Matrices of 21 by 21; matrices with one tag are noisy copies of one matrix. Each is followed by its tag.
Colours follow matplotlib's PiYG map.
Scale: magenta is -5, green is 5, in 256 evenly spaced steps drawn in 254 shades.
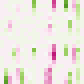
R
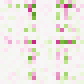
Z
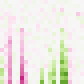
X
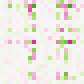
Z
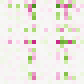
Z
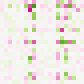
Z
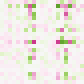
Z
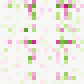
Z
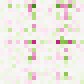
Z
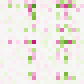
Z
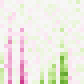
X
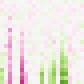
X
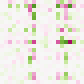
Z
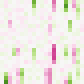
R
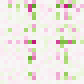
Z
